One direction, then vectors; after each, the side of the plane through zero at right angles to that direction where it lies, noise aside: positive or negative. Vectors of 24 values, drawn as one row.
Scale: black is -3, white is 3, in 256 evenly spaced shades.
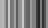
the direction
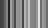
negative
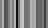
positive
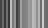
negative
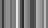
negative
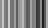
positive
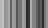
positive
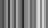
negative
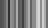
negative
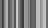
negative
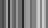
negative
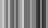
positive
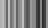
positive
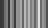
negative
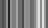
negative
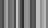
negative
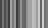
negative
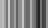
positive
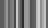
negative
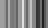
positive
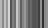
positive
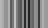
positive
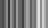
negative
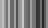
positive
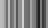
positive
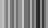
positive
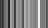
negative
